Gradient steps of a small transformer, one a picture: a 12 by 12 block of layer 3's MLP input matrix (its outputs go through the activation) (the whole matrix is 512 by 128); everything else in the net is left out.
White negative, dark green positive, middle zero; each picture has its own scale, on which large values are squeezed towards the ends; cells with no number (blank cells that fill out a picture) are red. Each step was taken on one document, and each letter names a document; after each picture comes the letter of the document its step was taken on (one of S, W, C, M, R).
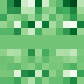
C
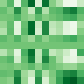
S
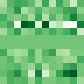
C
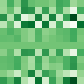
C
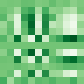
S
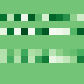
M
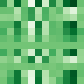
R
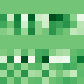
M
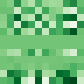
C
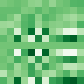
S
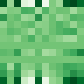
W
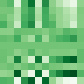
S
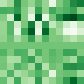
R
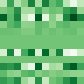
W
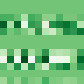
M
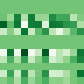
M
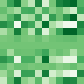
C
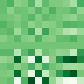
S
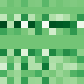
M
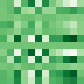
S
